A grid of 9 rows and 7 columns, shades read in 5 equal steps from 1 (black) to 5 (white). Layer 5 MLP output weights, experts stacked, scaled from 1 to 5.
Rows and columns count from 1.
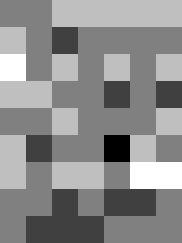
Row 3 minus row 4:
1 -1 1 0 2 0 2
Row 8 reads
3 3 2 3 2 2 3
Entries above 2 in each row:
7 6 7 5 7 5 7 4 4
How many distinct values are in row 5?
2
